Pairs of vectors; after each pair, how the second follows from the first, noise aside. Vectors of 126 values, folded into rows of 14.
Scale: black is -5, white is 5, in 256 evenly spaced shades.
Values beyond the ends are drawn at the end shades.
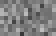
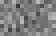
wrapped around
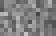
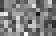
scaled up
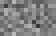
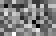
scaled up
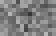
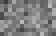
wrapped around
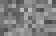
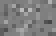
partly zeroed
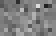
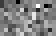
scaled up
